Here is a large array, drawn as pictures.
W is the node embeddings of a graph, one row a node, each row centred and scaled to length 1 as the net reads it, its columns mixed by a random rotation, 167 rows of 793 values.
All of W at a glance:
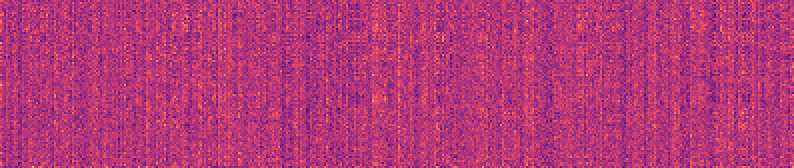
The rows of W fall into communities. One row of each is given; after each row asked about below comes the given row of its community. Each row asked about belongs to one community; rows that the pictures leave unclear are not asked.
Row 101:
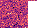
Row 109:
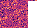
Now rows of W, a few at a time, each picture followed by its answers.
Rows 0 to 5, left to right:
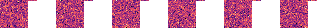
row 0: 101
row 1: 109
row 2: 109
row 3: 109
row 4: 101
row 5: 101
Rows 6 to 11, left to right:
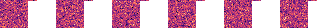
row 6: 109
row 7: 101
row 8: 101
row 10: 109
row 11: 109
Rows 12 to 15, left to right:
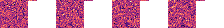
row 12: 101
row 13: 101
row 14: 101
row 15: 101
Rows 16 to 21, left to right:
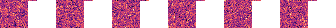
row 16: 101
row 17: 101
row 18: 109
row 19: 109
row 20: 101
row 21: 101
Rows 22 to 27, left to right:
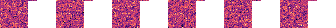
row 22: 109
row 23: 101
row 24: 101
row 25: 101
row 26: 101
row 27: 101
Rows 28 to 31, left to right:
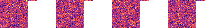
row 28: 101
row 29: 101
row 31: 101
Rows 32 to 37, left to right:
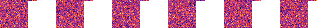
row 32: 109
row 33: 109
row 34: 101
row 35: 109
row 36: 109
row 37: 109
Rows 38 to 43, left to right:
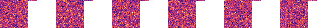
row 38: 101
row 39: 109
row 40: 109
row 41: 109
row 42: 101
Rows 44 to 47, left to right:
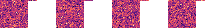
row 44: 109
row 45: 109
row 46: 101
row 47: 101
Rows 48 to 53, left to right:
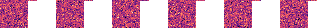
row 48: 101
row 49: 101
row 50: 109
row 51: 101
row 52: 101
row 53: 101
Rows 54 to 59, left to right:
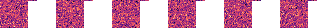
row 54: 109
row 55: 109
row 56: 101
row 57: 109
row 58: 109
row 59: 109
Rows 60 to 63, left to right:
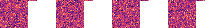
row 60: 101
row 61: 101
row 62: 109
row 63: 109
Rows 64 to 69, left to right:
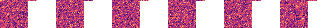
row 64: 101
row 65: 109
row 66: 101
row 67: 109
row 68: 109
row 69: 101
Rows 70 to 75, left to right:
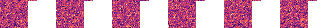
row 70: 101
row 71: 109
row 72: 109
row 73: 109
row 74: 101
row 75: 101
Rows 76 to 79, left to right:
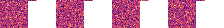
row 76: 109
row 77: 109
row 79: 109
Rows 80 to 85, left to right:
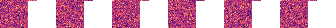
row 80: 101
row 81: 109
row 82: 101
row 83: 109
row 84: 101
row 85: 101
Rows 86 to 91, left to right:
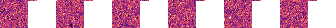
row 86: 109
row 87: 101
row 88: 101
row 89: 109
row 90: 109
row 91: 101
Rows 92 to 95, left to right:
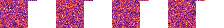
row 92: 101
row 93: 109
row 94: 101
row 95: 101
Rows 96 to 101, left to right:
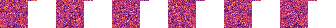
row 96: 101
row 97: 101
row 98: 101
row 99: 101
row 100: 101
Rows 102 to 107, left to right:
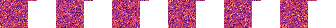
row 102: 109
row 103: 101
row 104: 101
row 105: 109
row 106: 101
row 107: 109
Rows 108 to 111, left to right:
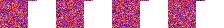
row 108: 109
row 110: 101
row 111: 109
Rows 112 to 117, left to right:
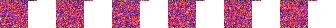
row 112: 109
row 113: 109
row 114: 101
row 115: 109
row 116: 109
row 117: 109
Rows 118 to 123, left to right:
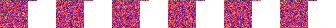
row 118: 109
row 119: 101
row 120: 101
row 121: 101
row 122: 101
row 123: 109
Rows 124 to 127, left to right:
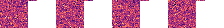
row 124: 109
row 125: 109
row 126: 109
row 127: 101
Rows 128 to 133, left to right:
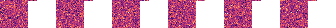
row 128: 109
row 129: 109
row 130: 109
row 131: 101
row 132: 109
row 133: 101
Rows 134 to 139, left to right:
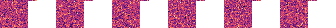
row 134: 109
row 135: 101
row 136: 101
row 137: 109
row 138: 109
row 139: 101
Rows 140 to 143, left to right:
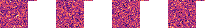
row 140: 109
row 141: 101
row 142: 101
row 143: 109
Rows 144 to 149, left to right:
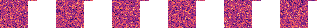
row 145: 101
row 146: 109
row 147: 101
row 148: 109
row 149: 109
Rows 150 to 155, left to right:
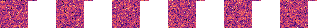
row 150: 109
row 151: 101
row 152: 101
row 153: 109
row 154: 109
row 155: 101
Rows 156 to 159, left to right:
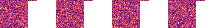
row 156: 101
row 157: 101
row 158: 109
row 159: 109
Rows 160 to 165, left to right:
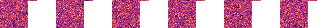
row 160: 101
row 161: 109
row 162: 101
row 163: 101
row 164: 101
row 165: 101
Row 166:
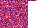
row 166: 109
